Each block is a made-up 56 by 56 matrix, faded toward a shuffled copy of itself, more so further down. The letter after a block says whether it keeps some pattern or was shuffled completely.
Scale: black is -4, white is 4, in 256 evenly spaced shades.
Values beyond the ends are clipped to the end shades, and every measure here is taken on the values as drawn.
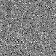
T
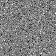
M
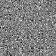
T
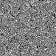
M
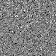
M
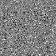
T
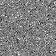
T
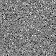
M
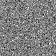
M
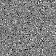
T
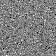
M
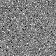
M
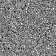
T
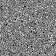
M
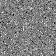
M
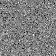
T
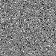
T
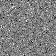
M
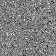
M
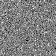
T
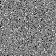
T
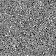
T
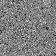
M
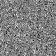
T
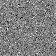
M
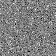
M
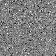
T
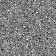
T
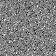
M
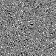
T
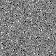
M
